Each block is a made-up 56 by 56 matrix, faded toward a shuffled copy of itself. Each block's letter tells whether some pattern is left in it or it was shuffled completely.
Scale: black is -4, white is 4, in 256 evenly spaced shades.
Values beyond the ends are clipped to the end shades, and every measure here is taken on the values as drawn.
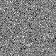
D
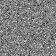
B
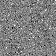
B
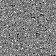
D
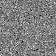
B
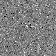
B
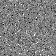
B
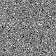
D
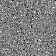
D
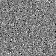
B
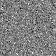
D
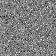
B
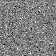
B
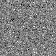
D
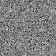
D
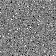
B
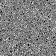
B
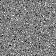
B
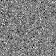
D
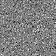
D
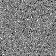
D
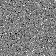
B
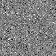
D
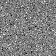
B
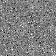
D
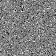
B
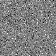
D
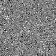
D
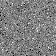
B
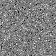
B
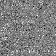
D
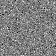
B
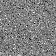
B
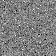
B
